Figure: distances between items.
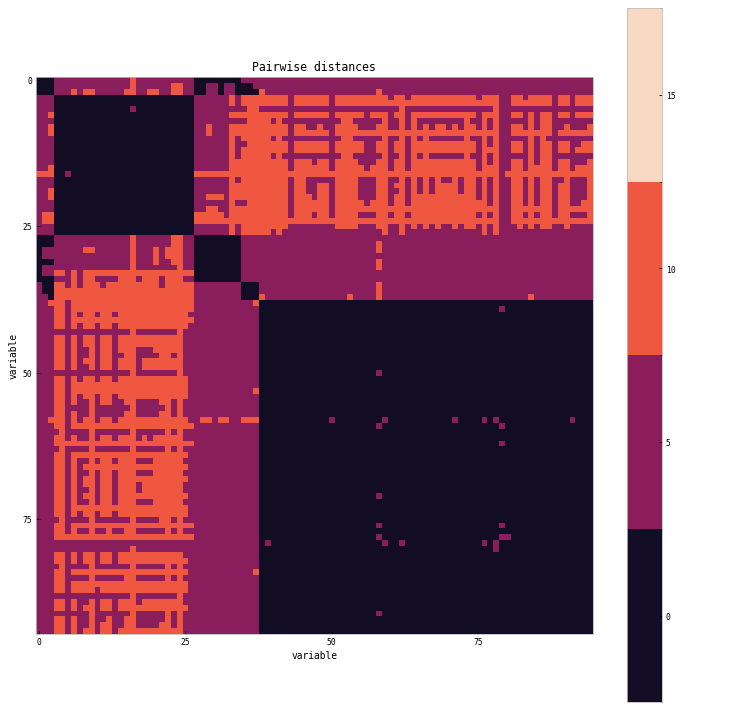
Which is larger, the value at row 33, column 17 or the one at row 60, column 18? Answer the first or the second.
the first
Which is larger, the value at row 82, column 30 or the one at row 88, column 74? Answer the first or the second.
the first
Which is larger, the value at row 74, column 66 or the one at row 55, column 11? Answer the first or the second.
the second
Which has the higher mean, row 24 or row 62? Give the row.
24
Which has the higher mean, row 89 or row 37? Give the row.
37
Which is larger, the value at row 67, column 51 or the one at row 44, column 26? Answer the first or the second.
the second
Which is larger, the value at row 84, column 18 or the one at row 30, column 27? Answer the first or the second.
the first
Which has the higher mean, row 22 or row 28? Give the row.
22
